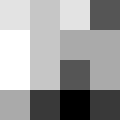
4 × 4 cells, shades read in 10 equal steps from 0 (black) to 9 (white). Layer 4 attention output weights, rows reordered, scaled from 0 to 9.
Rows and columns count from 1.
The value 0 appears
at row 4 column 3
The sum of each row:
26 28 25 10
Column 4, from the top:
3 6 6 2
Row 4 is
6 2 0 2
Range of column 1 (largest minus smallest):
3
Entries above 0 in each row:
4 4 4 3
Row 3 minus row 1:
1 0 -5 3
